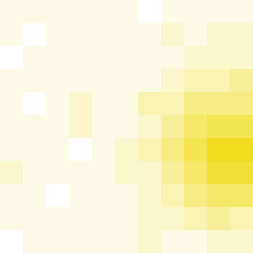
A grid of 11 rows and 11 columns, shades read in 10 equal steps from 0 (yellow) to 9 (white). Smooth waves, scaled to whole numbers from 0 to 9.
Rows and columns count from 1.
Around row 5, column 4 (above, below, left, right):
8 7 8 8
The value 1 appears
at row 8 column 10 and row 8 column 11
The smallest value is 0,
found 2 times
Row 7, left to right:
8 8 8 9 8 7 6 4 2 0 0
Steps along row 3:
down same same same same same same down same same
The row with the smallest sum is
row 7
